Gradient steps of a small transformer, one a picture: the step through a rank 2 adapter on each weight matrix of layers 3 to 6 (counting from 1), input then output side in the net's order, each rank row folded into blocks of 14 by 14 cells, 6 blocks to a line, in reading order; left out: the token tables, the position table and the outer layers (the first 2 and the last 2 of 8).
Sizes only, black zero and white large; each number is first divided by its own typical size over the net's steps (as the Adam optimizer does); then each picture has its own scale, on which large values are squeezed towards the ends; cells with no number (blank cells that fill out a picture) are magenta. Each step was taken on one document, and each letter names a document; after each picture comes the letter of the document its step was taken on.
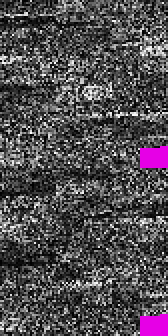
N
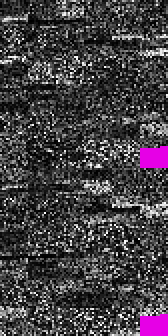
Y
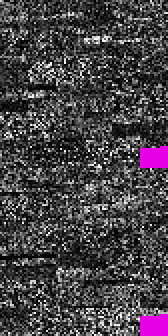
Y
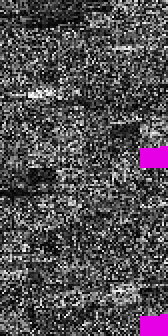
N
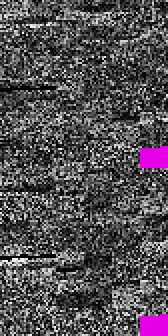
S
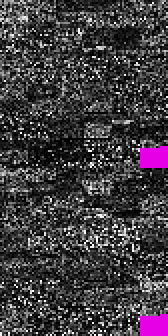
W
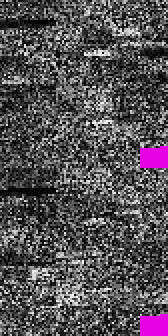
S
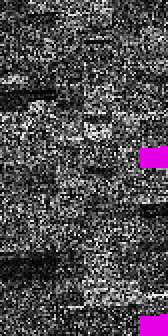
N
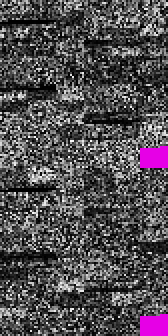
S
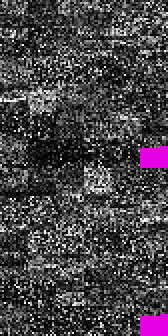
W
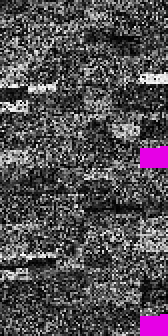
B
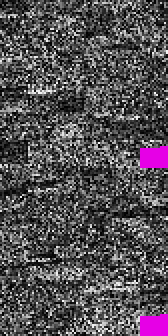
N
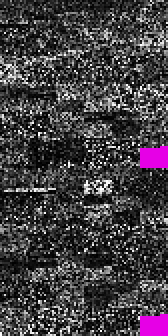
W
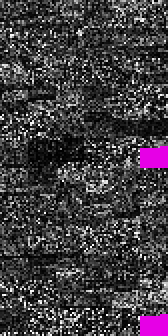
W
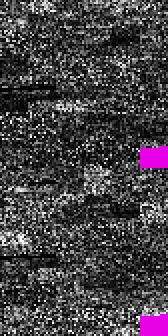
Y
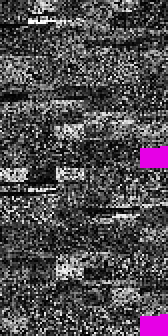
B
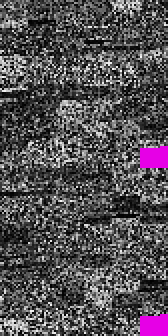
B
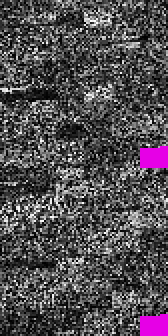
N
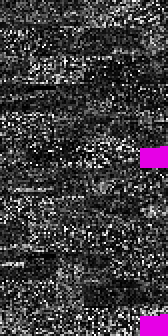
Y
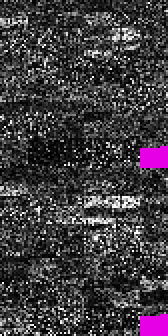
W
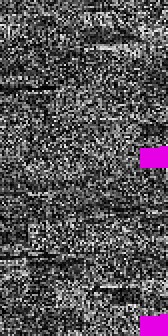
S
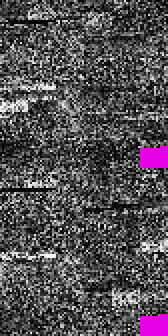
S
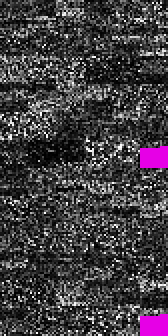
Y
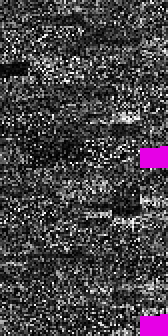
Y
